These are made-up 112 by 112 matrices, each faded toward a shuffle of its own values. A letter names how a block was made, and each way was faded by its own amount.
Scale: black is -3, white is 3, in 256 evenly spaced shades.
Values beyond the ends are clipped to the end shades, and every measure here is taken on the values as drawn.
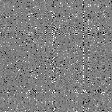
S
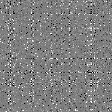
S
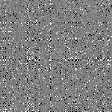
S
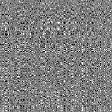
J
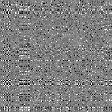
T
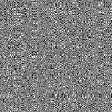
J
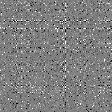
S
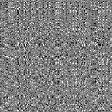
J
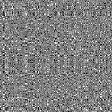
J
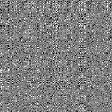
J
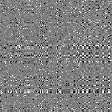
T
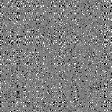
S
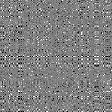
T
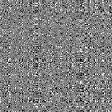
J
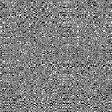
J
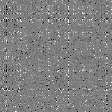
S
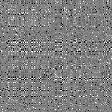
T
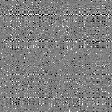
T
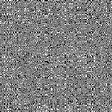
J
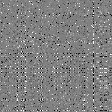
S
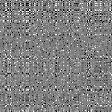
T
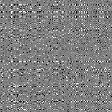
T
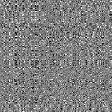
J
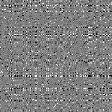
T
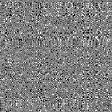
J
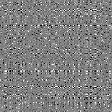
T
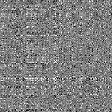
J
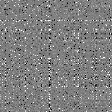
S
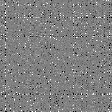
S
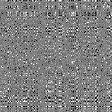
T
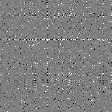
S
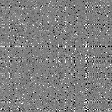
S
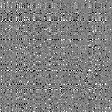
T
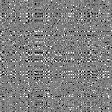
T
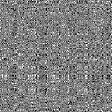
J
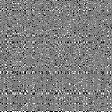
T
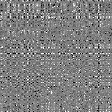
T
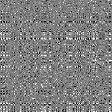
T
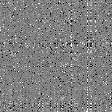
S
